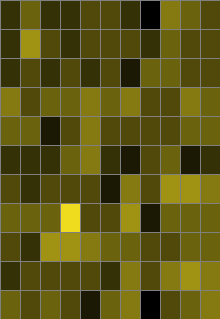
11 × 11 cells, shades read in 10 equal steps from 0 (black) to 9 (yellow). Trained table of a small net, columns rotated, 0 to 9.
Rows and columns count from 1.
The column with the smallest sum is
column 8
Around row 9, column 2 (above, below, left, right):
4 3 3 6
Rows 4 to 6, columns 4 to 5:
4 5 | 3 5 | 4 5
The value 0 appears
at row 1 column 8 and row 11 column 8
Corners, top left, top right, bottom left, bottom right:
2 3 4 5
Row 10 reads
2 3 3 3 3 2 5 3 5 6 5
